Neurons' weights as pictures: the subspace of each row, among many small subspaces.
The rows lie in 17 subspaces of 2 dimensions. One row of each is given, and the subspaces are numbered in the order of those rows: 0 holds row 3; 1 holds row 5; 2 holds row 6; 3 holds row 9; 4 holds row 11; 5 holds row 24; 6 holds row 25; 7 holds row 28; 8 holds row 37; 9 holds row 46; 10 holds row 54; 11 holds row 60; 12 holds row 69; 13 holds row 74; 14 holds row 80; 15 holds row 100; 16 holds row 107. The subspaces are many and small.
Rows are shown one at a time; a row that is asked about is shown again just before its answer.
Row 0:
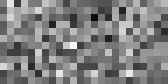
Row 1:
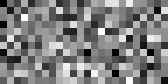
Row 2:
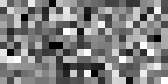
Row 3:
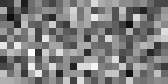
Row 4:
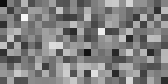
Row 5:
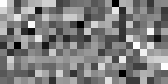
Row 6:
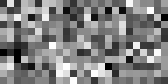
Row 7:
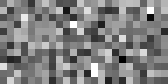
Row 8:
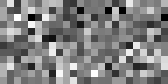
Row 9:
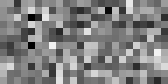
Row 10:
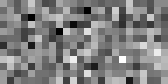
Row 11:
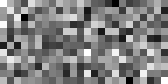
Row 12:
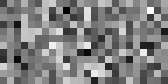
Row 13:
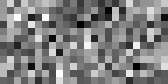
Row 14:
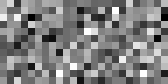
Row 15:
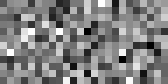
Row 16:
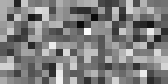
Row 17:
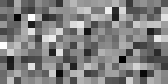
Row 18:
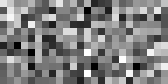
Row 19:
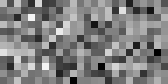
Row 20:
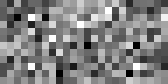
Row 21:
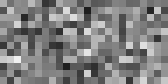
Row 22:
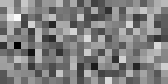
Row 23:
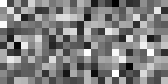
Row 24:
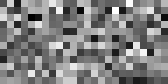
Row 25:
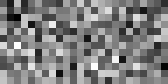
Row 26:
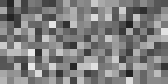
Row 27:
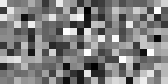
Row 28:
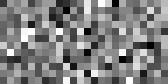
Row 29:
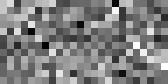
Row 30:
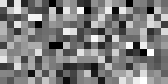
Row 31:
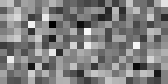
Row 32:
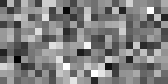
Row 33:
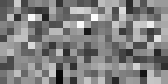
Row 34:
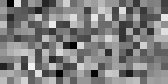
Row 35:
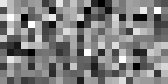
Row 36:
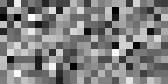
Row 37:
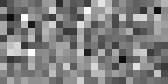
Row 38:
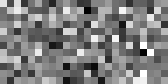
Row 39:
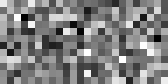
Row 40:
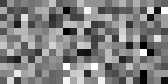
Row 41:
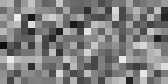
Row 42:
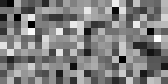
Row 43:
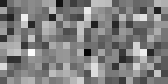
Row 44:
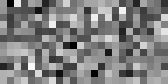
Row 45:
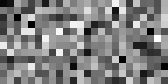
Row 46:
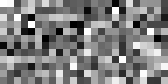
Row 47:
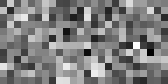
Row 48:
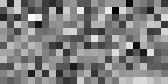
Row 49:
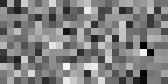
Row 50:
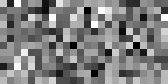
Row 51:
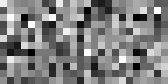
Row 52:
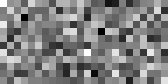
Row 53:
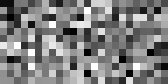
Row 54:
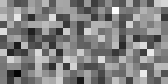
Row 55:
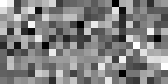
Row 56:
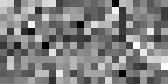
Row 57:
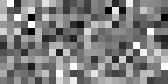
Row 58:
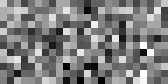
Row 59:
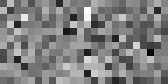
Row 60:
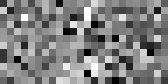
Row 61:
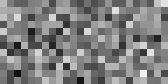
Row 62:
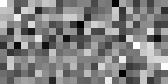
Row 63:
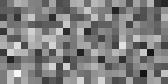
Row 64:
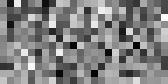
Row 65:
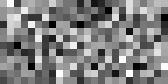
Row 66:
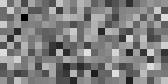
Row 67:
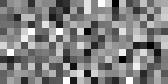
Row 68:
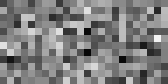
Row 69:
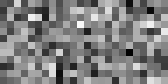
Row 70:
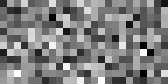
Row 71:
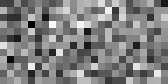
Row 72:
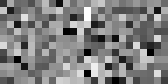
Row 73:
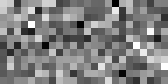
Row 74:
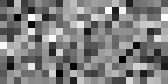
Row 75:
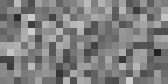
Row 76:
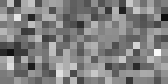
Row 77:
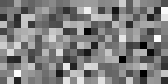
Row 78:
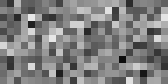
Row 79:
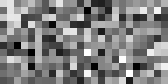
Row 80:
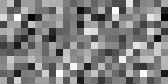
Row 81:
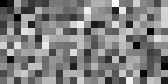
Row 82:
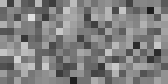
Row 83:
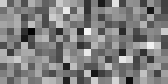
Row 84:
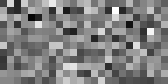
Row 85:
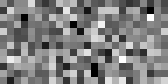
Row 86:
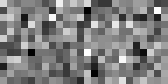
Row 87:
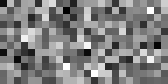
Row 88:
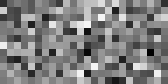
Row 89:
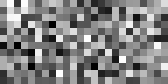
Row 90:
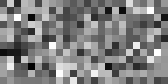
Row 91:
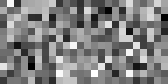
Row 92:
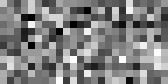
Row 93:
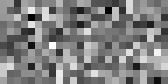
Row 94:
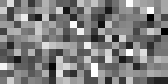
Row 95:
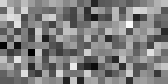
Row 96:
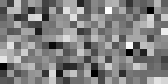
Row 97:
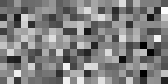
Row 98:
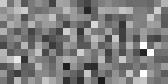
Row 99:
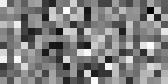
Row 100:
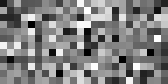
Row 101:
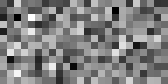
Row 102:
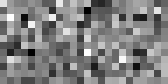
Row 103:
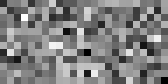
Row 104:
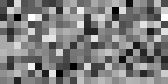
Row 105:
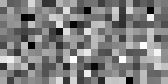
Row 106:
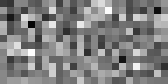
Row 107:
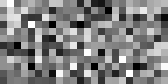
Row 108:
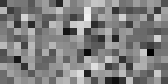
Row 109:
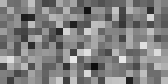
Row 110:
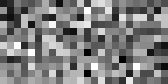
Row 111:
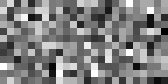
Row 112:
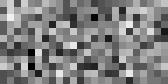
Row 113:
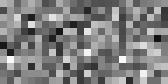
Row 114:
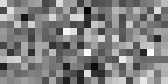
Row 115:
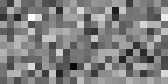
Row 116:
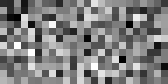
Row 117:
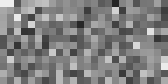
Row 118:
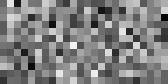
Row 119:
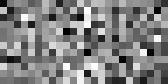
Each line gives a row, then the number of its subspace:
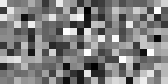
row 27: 15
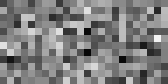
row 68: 13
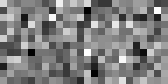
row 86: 8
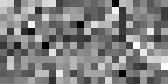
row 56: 1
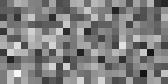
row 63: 10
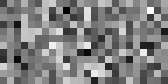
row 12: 2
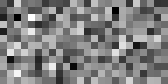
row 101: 10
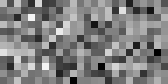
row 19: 7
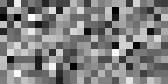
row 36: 10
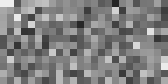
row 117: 4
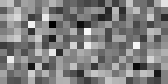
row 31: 11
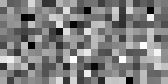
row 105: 3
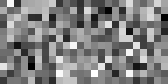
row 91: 16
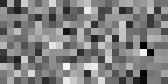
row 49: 5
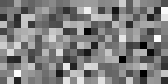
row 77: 14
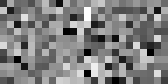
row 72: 11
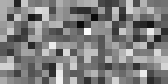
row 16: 12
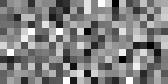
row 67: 7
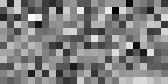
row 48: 5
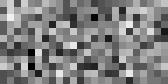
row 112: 0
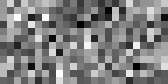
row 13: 15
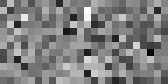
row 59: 11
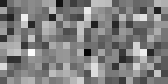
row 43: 8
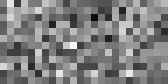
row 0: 0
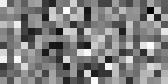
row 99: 2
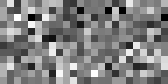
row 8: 13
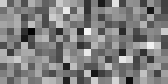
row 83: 7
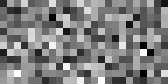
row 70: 10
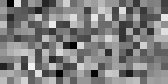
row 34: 0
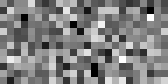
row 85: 12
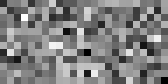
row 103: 9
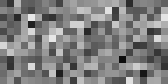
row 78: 13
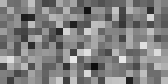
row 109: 3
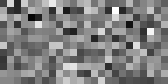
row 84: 10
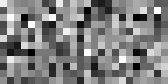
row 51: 8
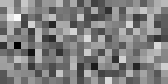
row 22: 6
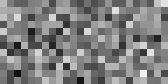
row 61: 10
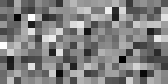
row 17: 13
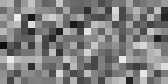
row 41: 13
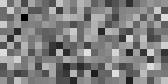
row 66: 4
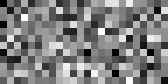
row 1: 4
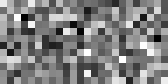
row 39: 9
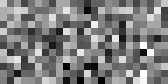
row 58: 5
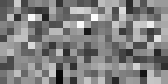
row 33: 12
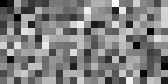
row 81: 4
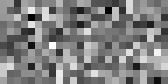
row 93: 3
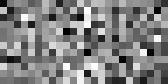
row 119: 15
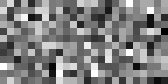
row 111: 12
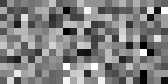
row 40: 14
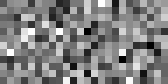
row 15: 7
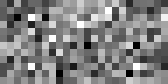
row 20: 15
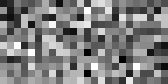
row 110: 16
